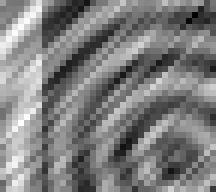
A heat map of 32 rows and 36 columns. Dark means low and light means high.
Seam: vertical, 20% of the way across, the left part higher. Rings: centred on the bottom right. Mirror symmetry: none. Grain: diagonal, up to the right.
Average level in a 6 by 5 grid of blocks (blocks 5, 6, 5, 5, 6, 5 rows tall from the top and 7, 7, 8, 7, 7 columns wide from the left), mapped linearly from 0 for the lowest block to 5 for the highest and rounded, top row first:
40220
42222
51223
42211
42122
41122
